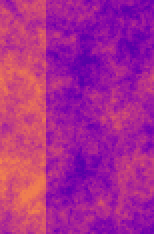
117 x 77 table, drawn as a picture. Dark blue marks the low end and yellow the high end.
On average the colour sits 40% of the way up the scale. No regular stripes run through it. A vertical seam about 30% of the way across splits the table, and the left part is higher.
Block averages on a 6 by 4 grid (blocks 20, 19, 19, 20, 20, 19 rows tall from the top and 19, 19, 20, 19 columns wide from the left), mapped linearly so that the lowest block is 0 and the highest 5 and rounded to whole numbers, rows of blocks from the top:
3 2 0 0
4 1 0 0
4 2 1 2
4 2 1 1
5 2 0 2
4 2 1 1
